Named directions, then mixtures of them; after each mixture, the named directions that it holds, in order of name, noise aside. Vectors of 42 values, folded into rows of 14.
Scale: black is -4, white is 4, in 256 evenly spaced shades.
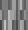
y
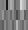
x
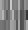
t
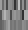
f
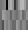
f, x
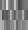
f, x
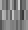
f, t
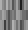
t, x, y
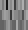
f, x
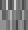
f, x, y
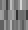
t, x, y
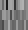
f, x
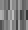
t, y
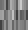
t, x, y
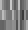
f, t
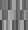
y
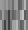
f, y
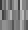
f, t, y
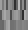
f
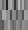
f, x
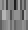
f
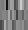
f, x, y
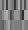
f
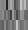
x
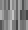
t, y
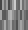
f, y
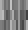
t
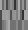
f
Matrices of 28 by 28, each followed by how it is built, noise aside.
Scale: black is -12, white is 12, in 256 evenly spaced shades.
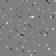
sparse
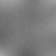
smooth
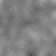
smooth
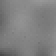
smooth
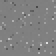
sparse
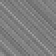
Toeplitz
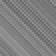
Toeplitz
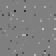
sparse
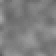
smooth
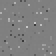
sparse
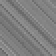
Toeplitz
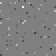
sparse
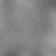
smooth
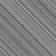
Toeplitz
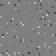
sparse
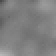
smooth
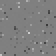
sparse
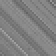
Toeplitz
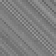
Toeplitz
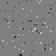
sparse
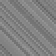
Toeplitz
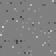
sparse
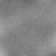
smooth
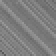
Toeplitz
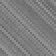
Toeplitz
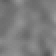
smooth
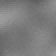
smooth
